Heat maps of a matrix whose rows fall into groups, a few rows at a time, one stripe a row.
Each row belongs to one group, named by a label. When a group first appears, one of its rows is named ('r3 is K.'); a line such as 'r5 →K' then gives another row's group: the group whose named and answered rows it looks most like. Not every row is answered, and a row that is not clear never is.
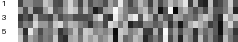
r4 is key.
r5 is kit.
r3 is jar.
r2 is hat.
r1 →hat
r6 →kit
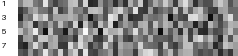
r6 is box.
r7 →kit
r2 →jar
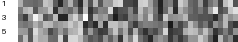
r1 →hat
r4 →key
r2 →hat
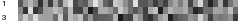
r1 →jar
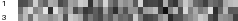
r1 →kit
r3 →key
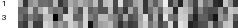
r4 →hat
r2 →hat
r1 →kit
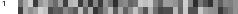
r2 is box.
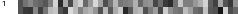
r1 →jar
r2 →kit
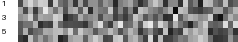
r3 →box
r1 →box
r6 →jar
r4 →jar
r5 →key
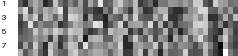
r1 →jar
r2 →key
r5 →key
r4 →jar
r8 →kit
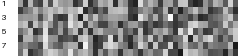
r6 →box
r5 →hat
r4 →key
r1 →hat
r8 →key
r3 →hat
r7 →hat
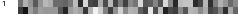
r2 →jar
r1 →hat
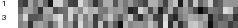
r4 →key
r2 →hat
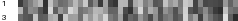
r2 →kit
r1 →kit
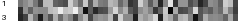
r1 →hat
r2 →key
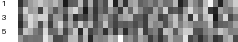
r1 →box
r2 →key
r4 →box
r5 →hat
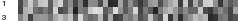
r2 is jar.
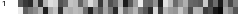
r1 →kit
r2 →kit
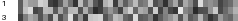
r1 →box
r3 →jar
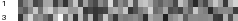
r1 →hat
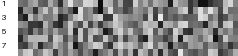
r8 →hat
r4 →hat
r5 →jar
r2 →box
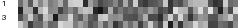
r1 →key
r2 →box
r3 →hat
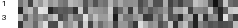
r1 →key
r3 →kit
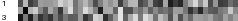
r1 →key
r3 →jar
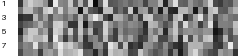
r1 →box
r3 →jar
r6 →box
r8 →key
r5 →box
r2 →hat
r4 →box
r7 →key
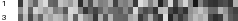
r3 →key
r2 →key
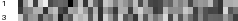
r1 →box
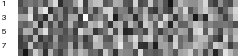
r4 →jar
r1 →jar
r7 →jar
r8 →kit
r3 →hat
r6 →jar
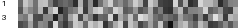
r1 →box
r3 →hat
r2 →jar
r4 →jar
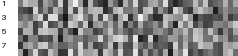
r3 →kit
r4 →hat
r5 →box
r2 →jar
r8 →kit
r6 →jar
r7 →box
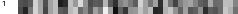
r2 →kit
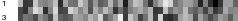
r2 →kit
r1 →kit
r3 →jar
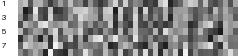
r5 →kit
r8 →kit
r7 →box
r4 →box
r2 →kit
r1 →key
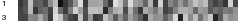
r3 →box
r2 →jar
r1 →jar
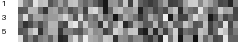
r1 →key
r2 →jar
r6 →kit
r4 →kit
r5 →jar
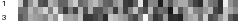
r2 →box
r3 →key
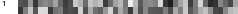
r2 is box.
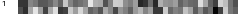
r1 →jar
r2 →kit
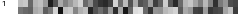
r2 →kit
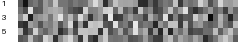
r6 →hat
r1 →jar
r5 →kit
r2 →hat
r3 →key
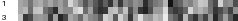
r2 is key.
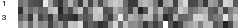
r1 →hat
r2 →jar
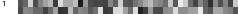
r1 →hat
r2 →jar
